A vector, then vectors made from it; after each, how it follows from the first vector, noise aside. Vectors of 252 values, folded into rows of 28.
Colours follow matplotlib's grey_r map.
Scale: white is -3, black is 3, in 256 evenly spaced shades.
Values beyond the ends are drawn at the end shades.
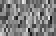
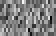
copied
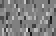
partly zeroed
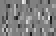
partly zeroed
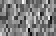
copied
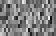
copied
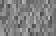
shrunk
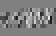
partly zeroed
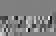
partly zeroed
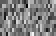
reversed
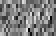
copied
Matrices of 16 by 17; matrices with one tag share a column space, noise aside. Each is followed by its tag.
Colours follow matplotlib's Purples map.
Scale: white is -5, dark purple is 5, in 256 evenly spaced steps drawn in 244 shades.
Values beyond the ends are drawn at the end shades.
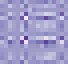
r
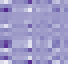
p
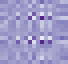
r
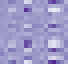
p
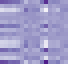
p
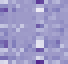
p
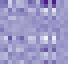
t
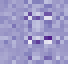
r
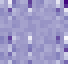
t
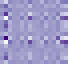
r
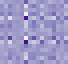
r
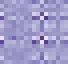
r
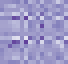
r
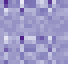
t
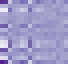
p
